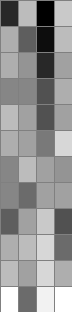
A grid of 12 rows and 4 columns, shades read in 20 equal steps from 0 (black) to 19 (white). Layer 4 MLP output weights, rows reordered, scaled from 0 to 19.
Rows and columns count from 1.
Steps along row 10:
up up down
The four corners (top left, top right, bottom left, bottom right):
3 15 19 19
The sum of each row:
32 35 39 39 44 50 47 42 40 51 55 64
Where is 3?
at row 1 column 1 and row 3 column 3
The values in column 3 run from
0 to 18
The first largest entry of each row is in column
4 4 1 4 1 4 2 3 3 3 3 1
